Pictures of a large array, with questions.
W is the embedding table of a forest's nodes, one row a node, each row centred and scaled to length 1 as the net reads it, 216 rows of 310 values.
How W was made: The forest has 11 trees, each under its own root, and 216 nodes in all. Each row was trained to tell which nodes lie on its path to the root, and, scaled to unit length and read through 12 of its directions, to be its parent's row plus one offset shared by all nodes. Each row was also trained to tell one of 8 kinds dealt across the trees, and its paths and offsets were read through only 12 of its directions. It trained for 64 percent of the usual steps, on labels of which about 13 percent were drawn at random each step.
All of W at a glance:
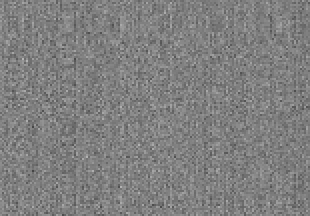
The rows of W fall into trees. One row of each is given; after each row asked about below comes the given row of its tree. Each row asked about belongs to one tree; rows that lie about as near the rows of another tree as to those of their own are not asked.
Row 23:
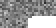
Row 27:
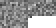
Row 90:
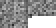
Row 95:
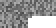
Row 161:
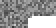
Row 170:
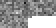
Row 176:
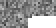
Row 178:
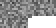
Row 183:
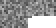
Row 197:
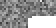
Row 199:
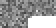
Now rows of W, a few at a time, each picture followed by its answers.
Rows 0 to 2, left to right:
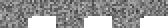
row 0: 199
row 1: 178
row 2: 90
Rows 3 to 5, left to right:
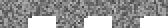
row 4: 199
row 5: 183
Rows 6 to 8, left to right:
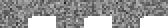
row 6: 161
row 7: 27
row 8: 199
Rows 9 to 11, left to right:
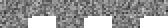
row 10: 27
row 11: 161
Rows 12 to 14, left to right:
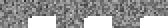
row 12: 90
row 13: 197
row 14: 199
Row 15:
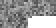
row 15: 178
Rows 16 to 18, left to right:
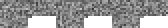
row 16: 27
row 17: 27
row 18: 90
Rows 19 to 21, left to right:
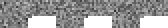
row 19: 27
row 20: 27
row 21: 95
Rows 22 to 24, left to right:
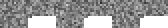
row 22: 90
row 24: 27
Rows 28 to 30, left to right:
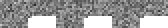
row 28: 95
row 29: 178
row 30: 176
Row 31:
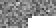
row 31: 27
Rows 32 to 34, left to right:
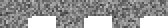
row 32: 161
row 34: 176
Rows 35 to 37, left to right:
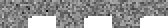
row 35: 95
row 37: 199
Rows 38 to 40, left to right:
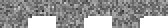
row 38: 90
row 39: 23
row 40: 197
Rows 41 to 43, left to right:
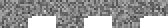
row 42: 183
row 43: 197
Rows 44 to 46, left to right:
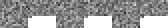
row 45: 95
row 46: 90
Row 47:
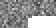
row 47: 178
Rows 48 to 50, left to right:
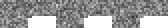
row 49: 170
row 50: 183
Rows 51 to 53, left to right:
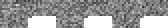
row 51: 178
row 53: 170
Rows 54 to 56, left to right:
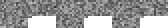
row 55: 178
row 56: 23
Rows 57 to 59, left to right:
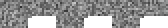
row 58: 27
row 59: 27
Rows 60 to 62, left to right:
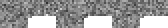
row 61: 90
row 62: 23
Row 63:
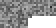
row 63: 27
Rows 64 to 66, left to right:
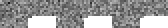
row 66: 199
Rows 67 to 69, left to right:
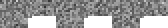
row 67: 170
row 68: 95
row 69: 197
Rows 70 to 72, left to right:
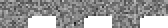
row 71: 90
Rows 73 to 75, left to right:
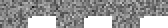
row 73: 178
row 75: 197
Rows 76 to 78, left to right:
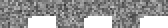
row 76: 27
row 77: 199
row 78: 183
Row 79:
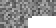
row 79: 178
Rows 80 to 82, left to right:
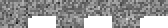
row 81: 95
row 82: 95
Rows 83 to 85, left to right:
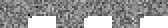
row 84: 95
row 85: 90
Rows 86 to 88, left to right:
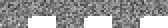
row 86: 95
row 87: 90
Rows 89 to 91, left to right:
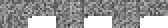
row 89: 178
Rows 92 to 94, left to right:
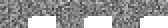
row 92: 197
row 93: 170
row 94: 197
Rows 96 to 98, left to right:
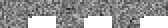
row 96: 27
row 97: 176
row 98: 178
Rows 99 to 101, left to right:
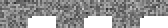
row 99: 178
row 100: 197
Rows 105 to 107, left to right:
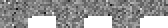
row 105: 170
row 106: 90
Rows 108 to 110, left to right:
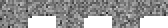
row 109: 176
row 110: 90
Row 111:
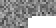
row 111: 23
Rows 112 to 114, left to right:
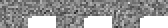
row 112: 170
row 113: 90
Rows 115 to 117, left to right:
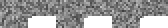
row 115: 197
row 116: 183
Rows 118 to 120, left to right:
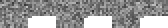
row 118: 170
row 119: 199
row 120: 178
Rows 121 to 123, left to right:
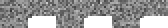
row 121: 90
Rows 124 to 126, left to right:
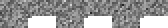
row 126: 95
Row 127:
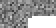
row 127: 170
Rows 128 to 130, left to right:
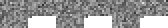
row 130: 170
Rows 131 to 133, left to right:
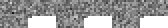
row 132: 95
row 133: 90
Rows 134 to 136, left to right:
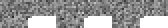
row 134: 95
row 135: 23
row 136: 178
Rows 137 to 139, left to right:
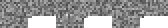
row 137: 183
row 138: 95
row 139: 27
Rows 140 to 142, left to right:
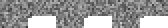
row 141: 27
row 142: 170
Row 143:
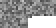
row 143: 90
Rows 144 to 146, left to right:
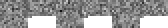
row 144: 170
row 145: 170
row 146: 95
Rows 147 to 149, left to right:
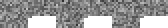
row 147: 197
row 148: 170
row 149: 183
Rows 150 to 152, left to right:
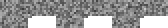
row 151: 90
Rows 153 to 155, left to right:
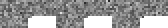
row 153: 199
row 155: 27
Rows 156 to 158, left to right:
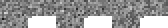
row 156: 23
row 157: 23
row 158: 178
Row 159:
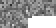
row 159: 170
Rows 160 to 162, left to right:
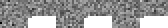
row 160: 23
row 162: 170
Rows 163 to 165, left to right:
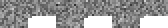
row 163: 23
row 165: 95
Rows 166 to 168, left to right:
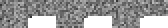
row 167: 95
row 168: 170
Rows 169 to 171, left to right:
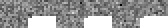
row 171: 170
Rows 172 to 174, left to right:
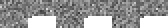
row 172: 170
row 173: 161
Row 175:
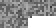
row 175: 27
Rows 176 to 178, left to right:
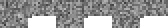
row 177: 90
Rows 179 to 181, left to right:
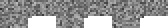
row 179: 90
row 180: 176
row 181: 27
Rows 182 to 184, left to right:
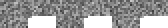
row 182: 95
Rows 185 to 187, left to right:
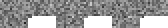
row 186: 90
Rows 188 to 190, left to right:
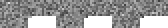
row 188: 23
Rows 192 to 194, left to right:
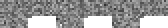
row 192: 176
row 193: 170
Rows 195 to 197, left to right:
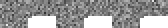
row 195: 170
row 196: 27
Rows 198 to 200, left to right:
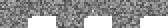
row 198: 197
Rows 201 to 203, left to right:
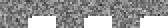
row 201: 27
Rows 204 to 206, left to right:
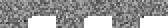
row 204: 197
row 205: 197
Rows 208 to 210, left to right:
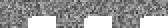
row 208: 178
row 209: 95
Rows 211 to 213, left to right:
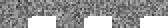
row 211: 197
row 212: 199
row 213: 161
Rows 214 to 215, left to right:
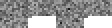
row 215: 176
